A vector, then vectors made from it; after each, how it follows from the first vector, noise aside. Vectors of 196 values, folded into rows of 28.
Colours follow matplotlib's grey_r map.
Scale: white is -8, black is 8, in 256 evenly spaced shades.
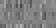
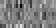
scaled up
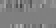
partly zeroed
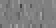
partly zeroed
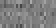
sign-scrambled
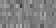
sign-scrambled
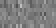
sign-scrambled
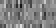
scaled up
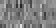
scaled up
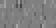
partly zeroed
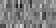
scaled up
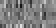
scaled up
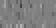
partly zeroed
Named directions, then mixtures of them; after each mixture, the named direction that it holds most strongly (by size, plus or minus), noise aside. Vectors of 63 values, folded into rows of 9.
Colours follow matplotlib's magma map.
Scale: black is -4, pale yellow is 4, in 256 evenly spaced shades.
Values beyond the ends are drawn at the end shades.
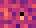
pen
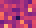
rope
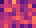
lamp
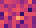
rope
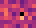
pen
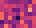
rope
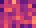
lamp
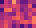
lamp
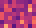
rope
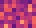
rope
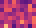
lamp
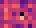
pen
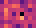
pen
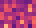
rope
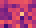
pen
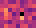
pen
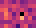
pen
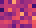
lamp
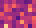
rope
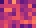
lamp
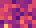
rope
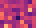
rope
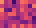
lamp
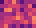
lamp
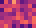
lamp
